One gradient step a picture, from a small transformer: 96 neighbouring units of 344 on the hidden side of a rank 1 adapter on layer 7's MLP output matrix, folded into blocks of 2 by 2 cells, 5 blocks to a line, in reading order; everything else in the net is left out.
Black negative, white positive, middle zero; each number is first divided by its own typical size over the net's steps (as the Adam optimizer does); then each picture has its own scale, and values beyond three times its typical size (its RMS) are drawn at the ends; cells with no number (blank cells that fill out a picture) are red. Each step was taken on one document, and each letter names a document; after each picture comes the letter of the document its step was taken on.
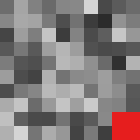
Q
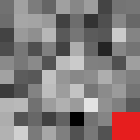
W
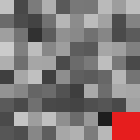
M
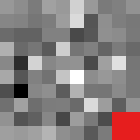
W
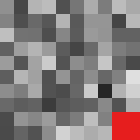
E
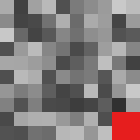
E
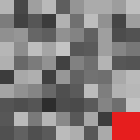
M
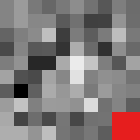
W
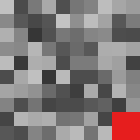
M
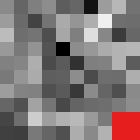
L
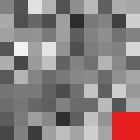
E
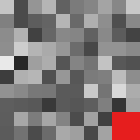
M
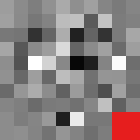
W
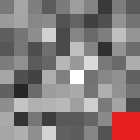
W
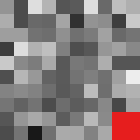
E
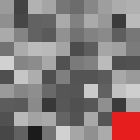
M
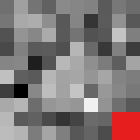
W
